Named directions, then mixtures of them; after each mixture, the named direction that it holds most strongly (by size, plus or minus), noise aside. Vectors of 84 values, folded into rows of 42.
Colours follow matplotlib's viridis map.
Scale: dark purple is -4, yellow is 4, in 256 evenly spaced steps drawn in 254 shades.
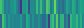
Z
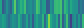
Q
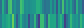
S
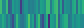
S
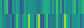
S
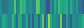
Q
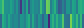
Z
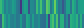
Z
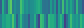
S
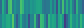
S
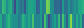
Q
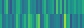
S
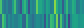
Z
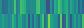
Q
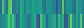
S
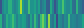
Z
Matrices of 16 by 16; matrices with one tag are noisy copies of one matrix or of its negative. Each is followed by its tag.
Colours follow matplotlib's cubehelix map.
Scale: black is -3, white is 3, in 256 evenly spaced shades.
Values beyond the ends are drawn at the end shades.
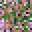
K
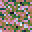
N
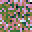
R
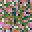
K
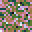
N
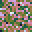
N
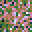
K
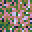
K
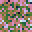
R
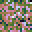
R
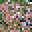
R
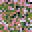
R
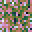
K
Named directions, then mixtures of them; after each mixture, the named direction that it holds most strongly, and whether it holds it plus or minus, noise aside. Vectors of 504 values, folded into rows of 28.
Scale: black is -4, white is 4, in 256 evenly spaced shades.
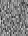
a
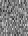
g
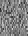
g, plus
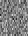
g, plus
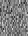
g, plus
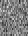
g, minus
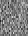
a, minus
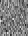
a, plus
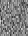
a, plus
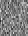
a, minus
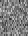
g, minus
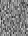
a, plus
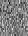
g, plus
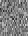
g, plus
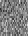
g, plus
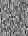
a, plus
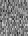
g, plus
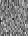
a, minus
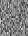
a, plus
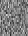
a, plus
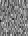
g, plus
